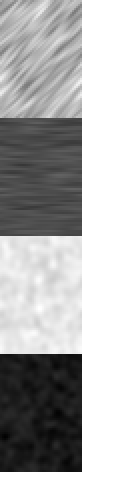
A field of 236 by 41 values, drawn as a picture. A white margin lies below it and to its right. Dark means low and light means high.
The table splits into 4 rows of 1 panel. Panel 1,1: high, slanting up to the right. Panel 2,1: low, streaked across, faint in contrast. Panel 3,1: very high, blotchy, faint in contrast. Panel 4,1: very low, blotchy, faint in contrast.
